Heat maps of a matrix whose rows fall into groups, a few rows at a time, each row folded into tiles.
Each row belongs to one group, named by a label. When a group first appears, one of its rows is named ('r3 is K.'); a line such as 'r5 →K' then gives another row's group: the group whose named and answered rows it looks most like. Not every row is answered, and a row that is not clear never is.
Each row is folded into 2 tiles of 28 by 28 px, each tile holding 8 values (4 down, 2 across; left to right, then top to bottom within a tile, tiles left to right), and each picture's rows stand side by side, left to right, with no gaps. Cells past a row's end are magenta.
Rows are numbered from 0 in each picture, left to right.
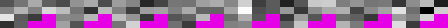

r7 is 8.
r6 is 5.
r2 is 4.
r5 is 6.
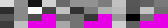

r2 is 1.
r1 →5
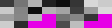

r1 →6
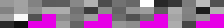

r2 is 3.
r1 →8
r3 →8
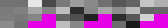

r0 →3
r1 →5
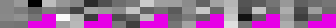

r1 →4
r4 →1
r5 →1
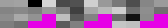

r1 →6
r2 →1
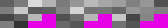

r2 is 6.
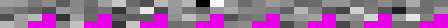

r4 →1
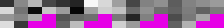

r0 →8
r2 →1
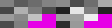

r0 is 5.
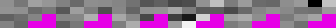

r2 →4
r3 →1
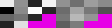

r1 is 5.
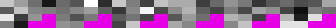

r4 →4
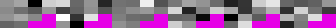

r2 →3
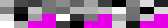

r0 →1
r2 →8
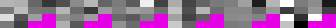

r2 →3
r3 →1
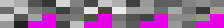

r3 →8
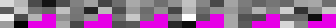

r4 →1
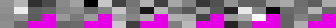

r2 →8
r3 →4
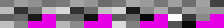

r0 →5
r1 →5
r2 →5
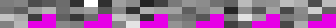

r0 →4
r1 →3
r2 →4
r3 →5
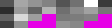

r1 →3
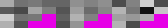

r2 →8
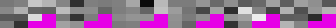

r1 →1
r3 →8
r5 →5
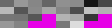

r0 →5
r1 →4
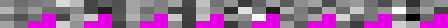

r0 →1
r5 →8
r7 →1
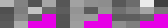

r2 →3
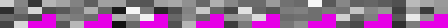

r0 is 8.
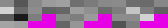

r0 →1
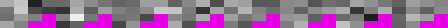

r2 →6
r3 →8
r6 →5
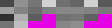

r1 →3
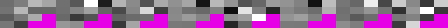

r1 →3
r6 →3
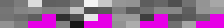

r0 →3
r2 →4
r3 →6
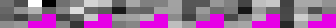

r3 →1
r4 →6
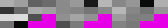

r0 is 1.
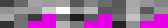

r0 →6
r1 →1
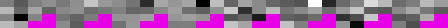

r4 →5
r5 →3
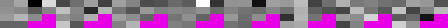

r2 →4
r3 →3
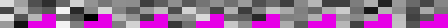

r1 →5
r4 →5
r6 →8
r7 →1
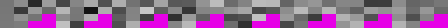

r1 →8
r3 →6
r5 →6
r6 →4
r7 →1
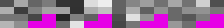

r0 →5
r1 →6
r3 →3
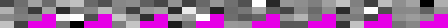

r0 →8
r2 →4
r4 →3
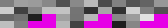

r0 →5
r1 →8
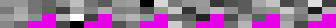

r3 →5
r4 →6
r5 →8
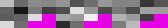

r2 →4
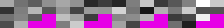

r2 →8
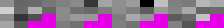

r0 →1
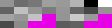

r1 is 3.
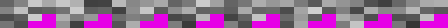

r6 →4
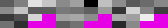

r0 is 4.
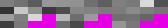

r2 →3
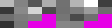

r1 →3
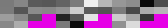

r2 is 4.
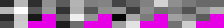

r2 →6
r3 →4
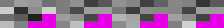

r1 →4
